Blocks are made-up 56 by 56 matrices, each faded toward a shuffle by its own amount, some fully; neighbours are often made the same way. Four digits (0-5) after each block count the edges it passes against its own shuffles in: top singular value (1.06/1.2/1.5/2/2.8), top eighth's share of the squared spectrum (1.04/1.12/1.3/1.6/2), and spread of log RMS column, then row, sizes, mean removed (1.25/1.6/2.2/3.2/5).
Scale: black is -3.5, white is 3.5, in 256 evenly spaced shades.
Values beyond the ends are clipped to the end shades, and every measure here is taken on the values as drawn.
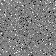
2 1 0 0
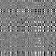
5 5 3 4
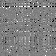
4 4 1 2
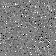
2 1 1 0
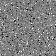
1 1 0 0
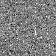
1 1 1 0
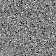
0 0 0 0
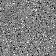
1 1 0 0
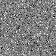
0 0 0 0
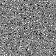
0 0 0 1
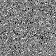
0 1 0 1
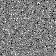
0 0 0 0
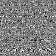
1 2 0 3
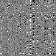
4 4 3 2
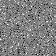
2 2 0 0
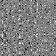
3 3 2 1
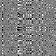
4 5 3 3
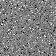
0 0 0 0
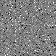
2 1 1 0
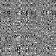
4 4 2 2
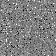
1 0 0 0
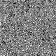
1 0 0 0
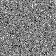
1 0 0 0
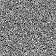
2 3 0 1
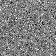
0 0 0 0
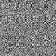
3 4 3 2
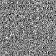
3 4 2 1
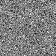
2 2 0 0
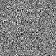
3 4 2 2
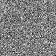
2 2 0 0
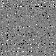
2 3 2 2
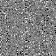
3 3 2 1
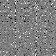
3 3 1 1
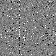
3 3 1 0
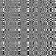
5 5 4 3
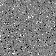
2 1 0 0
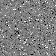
1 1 0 0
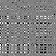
5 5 3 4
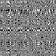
4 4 2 3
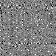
3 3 1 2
